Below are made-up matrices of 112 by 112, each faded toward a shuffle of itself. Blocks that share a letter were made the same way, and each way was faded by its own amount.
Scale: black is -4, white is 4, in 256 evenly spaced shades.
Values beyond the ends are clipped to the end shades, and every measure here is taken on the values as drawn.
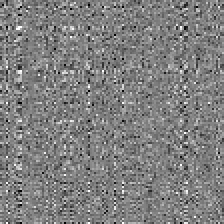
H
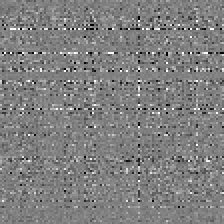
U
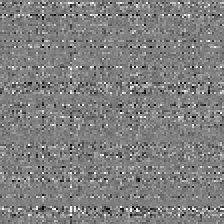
U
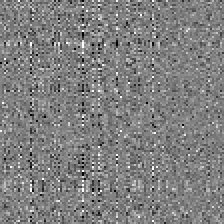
H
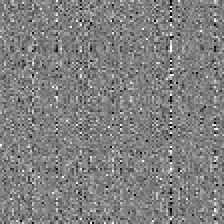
H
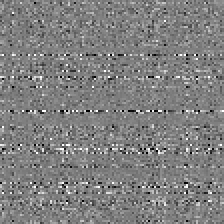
U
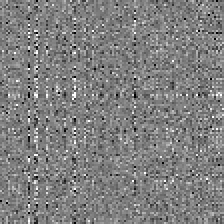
H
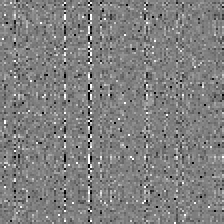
H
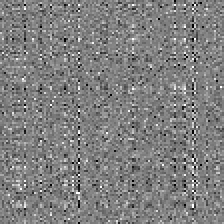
H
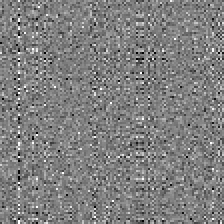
H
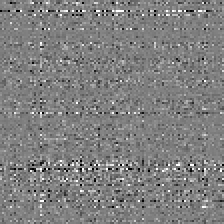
U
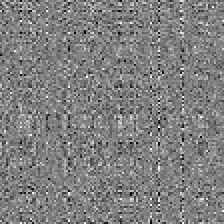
H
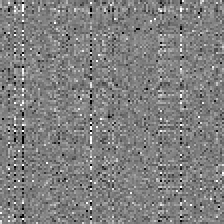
H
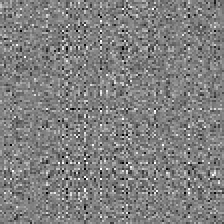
H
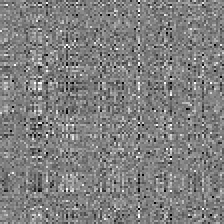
H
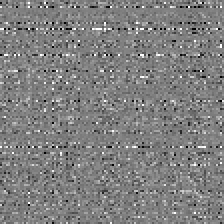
U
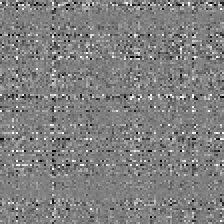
U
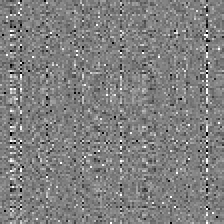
H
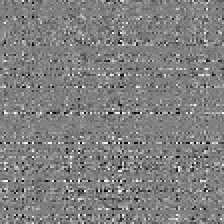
U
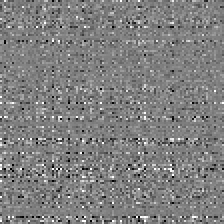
U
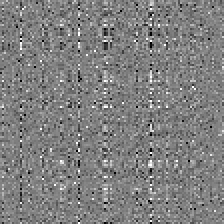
H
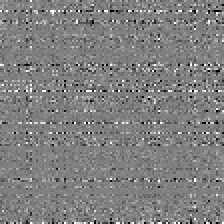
U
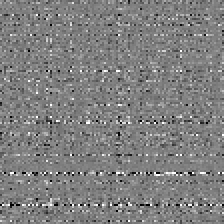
U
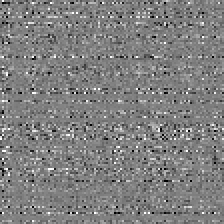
U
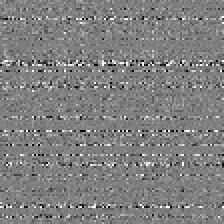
U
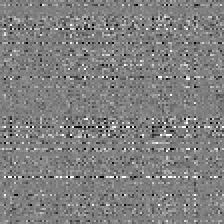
U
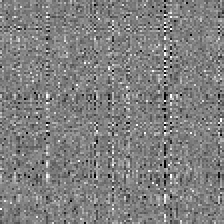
H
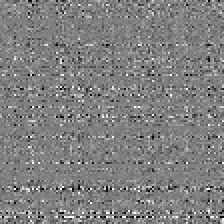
U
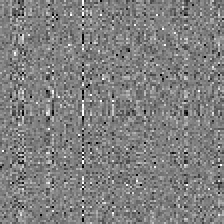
H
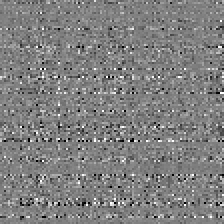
U
